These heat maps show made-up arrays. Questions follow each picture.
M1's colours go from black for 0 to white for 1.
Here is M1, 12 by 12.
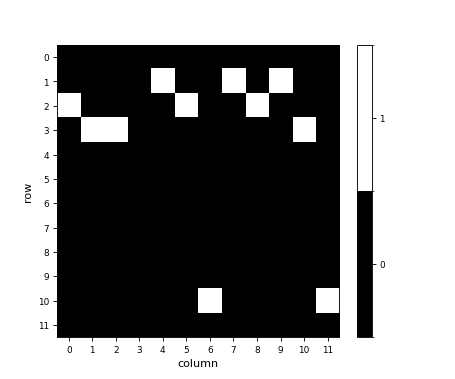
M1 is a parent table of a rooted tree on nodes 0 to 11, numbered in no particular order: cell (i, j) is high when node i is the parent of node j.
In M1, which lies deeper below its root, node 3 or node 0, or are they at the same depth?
node 0
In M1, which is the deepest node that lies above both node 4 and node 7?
1
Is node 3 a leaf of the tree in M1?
no
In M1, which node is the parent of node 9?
1
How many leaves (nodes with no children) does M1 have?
8
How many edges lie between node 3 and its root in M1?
0
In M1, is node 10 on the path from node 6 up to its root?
yes
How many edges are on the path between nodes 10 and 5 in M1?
3
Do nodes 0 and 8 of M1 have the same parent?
yes
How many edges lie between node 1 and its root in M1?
1
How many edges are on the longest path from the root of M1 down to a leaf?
2
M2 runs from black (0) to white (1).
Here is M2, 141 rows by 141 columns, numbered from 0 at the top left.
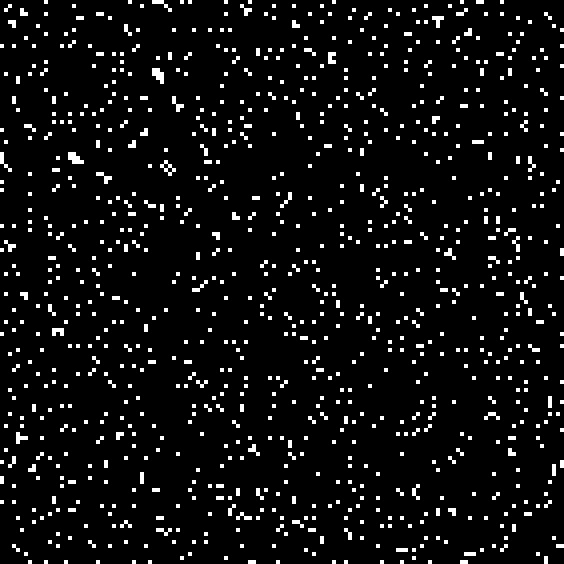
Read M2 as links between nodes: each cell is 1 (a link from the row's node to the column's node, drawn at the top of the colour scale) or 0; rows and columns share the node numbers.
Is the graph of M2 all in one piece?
yes
